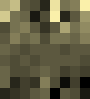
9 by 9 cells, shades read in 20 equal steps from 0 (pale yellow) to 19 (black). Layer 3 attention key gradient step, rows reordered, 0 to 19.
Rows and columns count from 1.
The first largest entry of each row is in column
5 4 5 5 3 2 7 9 6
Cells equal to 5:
0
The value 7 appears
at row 2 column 9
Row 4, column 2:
9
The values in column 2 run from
4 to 16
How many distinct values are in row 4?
5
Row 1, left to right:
6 4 12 13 16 1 10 9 0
